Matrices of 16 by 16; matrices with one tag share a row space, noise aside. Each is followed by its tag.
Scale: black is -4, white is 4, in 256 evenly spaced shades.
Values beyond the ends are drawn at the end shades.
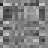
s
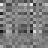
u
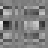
s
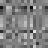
u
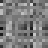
u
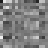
s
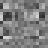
s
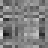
s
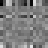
u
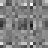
u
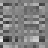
s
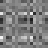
u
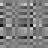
u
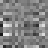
s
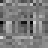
u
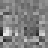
s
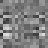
s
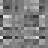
s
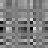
u
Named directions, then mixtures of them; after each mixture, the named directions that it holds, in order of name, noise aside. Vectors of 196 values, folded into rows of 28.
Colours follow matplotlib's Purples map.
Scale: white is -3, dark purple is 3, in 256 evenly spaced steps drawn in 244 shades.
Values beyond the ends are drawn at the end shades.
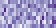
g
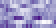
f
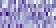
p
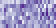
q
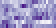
f, q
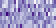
p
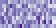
g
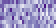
q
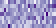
g, p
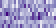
f, p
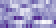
f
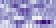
f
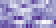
f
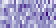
p, q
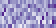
g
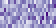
g, p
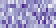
g, q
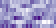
f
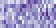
q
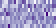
g, p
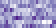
f, g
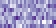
f, g
